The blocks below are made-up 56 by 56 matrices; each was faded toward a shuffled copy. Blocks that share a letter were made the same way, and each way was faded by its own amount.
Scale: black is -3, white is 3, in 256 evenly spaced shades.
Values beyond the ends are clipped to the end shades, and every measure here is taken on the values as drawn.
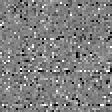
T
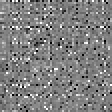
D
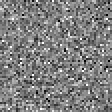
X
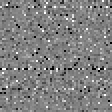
T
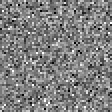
X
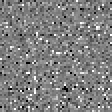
T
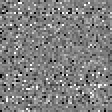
T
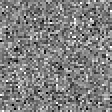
X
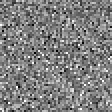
X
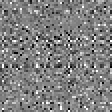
D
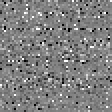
T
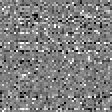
D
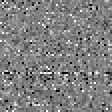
T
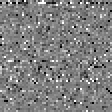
T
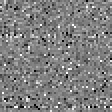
T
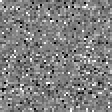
T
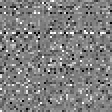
D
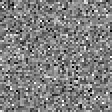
X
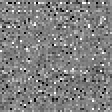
T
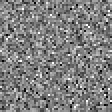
X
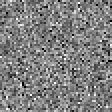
X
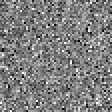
X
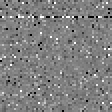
T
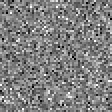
X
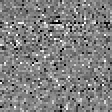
T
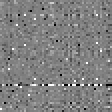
D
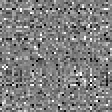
D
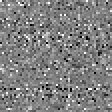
T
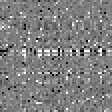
D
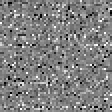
T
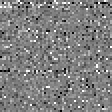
T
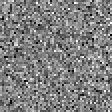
X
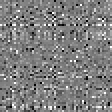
D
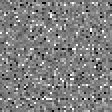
T
